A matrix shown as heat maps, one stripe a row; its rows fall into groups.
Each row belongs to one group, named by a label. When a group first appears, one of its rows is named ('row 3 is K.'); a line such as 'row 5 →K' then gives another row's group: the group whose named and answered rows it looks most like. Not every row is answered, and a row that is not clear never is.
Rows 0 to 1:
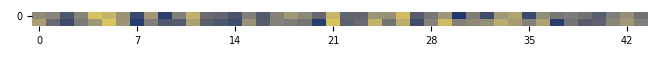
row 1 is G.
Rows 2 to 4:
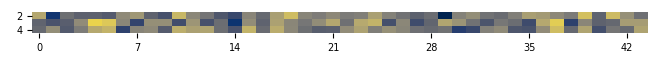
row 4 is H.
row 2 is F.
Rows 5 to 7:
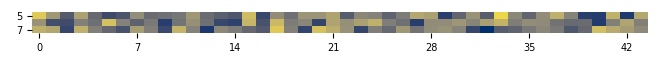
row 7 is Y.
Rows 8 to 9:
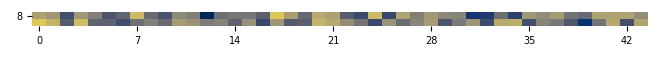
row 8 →Y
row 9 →Y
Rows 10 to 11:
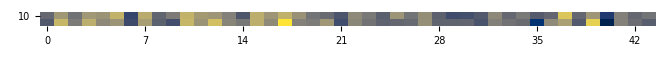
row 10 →H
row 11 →H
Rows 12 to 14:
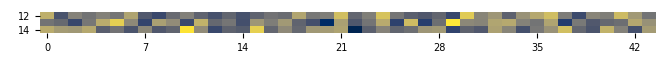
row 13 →G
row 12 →F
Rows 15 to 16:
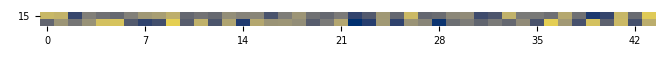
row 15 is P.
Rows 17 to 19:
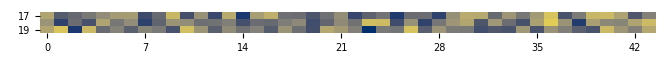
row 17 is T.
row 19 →Y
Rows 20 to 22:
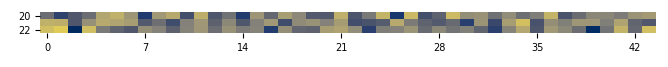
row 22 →Y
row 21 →T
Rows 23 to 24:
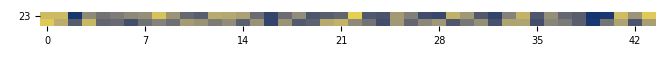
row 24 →Y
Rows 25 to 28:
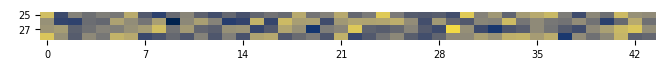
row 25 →F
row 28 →T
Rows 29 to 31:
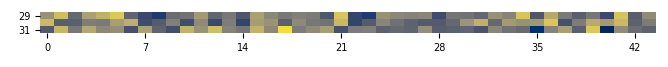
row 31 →H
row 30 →T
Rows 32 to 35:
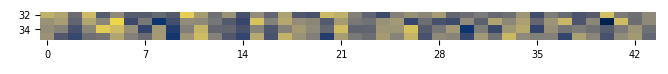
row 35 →G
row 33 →H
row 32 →Y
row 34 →G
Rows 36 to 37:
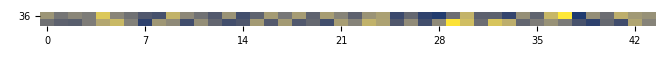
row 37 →G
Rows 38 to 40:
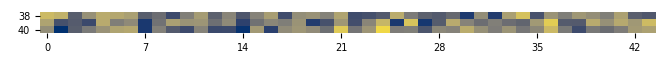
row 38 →T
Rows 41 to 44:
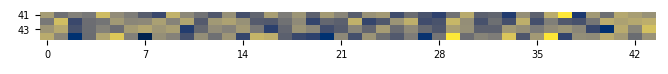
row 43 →P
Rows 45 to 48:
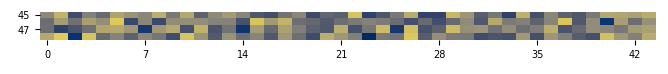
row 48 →Y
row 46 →H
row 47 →G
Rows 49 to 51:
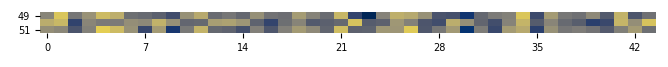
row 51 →G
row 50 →P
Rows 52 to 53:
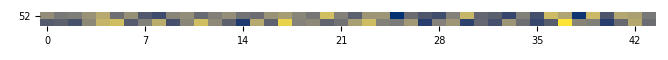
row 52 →F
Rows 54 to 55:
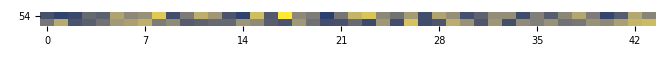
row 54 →G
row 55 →P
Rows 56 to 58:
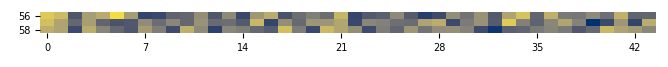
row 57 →Y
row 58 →Y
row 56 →T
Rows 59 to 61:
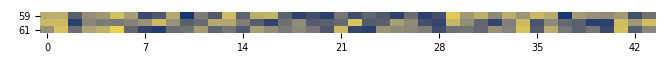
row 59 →T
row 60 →P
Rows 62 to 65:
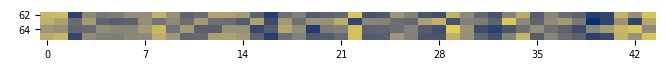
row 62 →P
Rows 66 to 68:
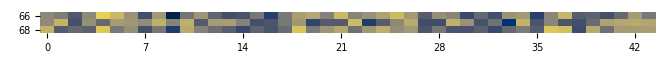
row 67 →P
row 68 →F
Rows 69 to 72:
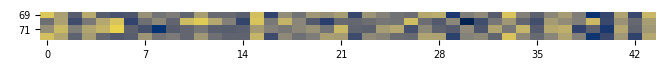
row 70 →H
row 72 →Y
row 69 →Y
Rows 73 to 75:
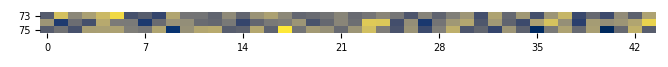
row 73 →H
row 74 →F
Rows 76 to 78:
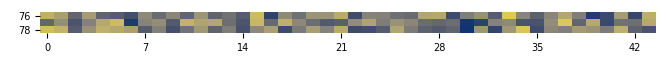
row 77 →H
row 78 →T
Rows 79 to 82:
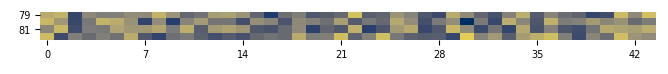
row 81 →P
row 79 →P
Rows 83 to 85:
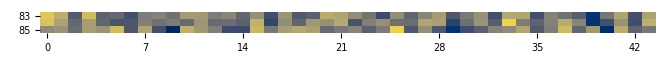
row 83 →Y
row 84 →Y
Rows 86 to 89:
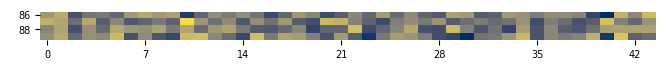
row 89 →H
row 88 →P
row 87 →Y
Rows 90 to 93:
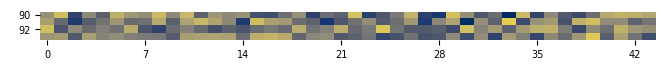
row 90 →P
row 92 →F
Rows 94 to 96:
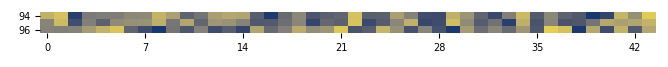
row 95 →P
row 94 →P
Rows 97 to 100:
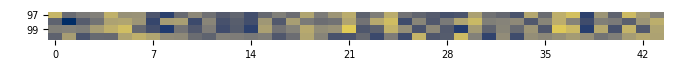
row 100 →P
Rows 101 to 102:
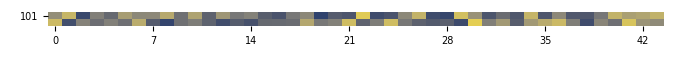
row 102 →F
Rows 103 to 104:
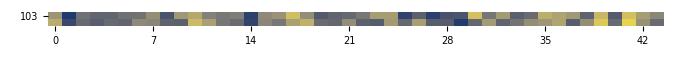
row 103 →F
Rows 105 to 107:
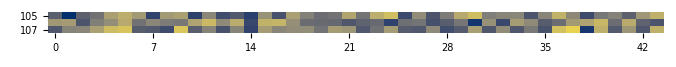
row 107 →H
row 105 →G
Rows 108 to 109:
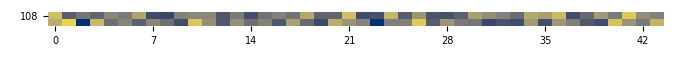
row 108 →F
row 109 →Y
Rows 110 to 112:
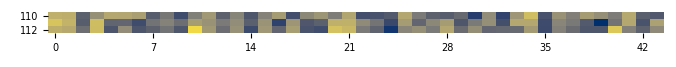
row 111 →Y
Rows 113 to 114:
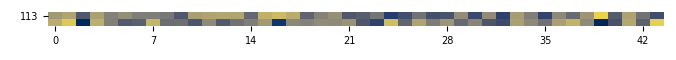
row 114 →Y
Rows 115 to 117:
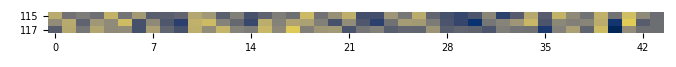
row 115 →F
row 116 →H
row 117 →H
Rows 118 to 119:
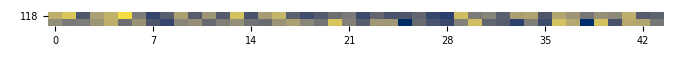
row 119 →F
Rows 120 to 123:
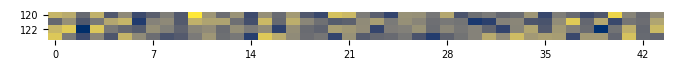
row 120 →Y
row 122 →Y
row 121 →H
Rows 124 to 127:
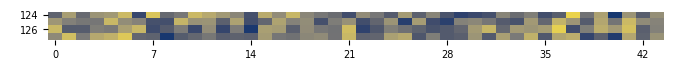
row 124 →H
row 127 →H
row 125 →F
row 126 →T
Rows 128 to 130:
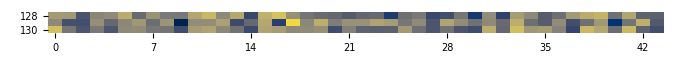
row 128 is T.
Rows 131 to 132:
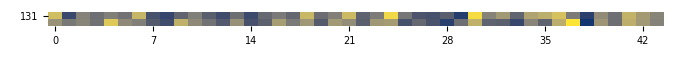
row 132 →F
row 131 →F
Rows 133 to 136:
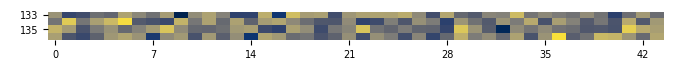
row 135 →P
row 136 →T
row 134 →H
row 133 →G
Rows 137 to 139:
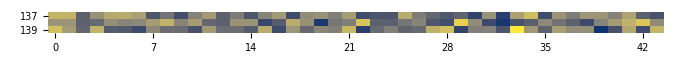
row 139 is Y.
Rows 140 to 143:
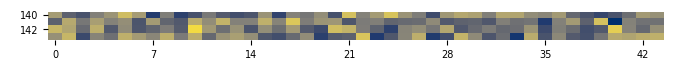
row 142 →Y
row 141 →H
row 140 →G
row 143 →P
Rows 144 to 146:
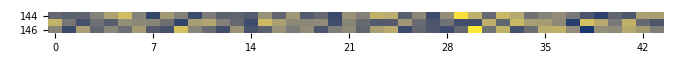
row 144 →G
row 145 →T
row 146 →F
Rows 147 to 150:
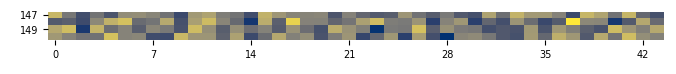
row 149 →Y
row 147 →T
